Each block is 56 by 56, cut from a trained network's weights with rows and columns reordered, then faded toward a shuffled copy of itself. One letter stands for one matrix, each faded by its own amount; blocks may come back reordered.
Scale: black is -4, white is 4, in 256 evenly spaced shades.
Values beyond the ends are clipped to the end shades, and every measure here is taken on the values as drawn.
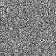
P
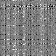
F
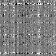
F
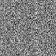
P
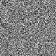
P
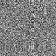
P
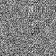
P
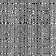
F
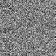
P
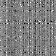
F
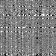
F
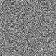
P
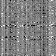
F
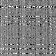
F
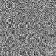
P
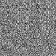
P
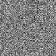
P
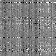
F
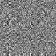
P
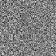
P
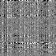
F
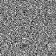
P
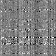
F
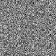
P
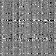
F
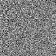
P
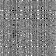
F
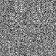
P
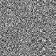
P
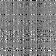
F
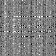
F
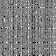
F
